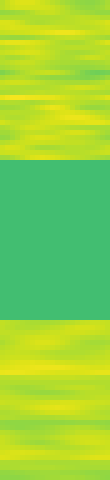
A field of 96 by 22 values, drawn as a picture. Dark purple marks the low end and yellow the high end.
It is made of 3 by 1 panels. Panel 1,1: very high, streaked across, faint in contrast. Panel 2,1: high, flat. Panel 3,1: very high, streaked across, faint in contrast.
